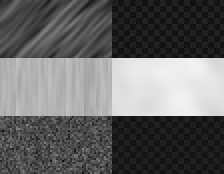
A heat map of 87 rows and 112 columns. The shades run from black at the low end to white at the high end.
The table splits into 3 rows of 2 panels. Panel 1,1: low, slanting up to the right. Panel 1,2: very low, checkered, faint in contrast. Panel 2,1: high, streaked downward, faint in contrast. Panel 2,2: very high, smooth, faint in contrast. Panel 3,1: low, fine-grained. Panel 3,2: very low, checkered, faint in contrast.
